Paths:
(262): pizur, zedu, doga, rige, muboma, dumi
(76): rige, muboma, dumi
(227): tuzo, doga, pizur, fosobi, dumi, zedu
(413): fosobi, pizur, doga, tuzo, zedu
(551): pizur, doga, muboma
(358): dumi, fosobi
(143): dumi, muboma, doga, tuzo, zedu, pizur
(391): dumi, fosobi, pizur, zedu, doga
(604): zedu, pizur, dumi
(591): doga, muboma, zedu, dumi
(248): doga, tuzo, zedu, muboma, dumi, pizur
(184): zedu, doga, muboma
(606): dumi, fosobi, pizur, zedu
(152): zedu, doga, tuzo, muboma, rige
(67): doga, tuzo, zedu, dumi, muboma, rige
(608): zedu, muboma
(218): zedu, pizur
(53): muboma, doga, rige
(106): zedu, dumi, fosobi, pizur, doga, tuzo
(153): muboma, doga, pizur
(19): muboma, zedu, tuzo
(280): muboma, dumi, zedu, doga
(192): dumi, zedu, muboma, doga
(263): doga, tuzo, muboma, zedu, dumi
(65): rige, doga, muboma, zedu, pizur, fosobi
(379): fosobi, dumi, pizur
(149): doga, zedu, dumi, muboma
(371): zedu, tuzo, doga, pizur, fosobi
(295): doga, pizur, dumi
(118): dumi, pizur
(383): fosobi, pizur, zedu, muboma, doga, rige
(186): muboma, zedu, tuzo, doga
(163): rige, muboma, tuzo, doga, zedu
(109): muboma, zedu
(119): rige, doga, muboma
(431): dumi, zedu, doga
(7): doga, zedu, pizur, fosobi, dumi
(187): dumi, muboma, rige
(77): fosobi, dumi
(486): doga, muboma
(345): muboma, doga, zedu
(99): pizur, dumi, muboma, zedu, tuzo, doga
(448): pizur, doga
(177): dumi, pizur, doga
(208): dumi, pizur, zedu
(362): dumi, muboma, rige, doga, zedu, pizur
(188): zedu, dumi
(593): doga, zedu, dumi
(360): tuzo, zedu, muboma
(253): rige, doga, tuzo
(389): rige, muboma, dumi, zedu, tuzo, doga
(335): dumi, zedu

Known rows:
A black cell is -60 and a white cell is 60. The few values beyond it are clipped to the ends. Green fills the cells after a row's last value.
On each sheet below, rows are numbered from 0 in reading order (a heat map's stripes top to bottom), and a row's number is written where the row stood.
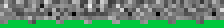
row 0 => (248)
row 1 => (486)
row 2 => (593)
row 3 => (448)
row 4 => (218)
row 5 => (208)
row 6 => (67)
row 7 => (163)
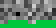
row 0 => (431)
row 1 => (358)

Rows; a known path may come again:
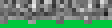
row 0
(53)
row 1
(177)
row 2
(152)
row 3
(551)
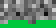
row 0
(7)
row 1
(186)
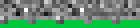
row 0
(109)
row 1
(192)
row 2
(608)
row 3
(383)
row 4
(119)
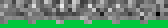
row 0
(262)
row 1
(248)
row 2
(448)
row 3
(218)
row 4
(362)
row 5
(188)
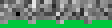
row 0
(208)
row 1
(295)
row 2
(77)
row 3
(76)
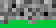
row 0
(486)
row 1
(593)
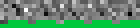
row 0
(360)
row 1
(263)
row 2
(371)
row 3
(143)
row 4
(335)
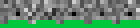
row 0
(163)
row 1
(358)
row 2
(280)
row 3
(389)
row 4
(345)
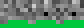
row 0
(67)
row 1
(391)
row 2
(431)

